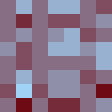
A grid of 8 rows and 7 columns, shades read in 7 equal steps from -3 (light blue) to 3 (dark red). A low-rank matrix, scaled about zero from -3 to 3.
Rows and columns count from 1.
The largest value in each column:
1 3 1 2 2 1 3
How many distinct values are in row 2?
4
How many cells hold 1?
9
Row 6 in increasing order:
-2 -1 -1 0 0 0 1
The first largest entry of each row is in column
7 2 6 2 2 6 7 2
